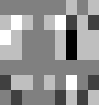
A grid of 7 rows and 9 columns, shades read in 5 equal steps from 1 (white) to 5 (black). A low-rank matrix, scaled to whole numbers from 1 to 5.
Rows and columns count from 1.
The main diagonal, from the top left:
3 1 3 3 3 3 2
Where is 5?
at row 3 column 7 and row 4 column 7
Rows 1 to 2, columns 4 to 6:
3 3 3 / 3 2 1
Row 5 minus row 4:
1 1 0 0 0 1 -2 1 1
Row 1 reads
3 3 3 3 3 3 2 3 2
